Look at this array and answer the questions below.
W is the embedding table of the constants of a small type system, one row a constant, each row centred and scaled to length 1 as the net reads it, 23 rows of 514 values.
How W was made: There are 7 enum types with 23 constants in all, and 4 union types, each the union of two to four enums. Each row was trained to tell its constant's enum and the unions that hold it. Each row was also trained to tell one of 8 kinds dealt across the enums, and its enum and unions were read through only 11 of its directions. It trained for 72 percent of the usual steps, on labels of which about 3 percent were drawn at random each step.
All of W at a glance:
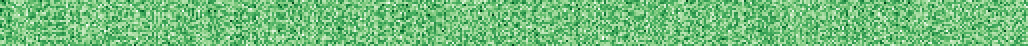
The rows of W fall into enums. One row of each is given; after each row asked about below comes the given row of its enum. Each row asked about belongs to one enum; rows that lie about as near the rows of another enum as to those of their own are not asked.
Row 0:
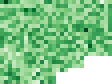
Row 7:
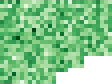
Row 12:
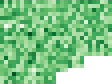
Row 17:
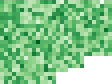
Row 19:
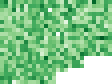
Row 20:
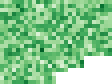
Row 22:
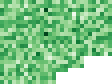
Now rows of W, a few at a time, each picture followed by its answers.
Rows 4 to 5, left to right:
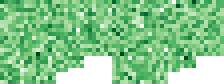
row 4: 0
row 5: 19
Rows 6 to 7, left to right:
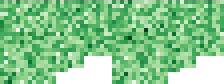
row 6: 7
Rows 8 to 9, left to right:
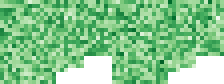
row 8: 0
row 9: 20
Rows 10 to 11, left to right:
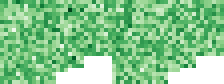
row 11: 17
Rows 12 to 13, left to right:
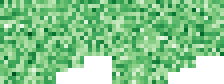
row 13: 0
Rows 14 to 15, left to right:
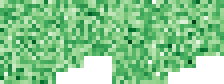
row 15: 19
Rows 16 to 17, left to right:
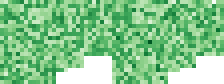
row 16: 20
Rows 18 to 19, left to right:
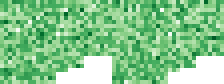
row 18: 22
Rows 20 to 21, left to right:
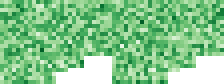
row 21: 17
